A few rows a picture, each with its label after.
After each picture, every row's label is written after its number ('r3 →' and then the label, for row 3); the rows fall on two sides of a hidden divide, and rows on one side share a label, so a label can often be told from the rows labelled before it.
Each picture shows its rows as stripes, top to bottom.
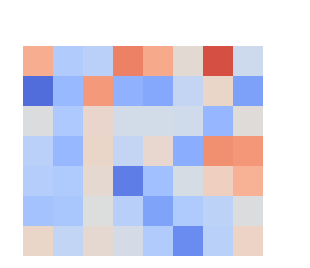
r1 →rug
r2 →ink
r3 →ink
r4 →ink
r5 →ink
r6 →ink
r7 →ink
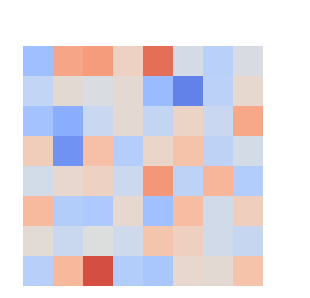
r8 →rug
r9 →ink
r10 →ink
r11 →ink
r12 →rug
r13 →ink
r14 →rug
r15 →ink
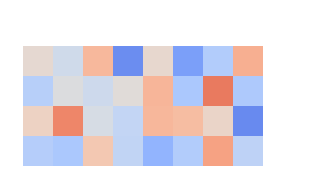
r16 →ink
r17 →rug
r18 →rug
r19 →ink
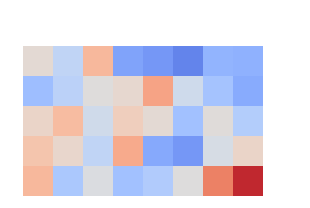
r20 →ink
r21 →rug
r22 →rug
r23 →ink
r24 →ink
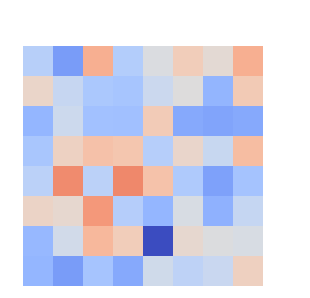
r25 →ink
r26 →ink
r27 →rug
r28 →ink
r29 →rug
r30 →ink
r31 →ink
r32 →ink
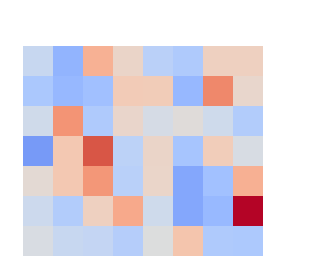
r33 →ink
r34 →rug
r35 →rug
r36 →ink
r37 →ink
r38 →ink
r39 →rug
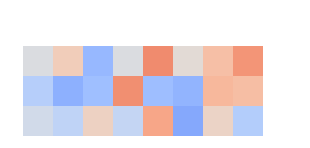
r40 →rug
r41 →ink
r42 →rug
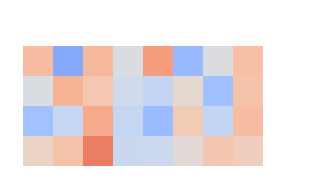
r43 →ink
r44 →ink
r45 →ink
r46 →ink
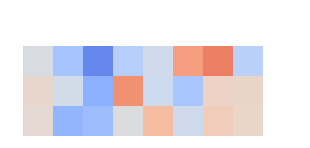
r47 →rug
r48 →rug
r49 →rug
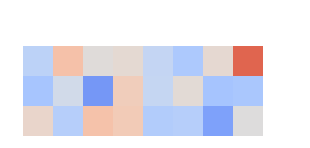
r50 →ink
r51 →rug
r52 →ink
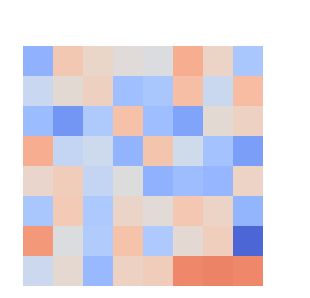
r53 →rug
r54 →ink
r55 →ink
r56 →rug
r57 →ink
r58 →rug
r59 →rug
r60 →rug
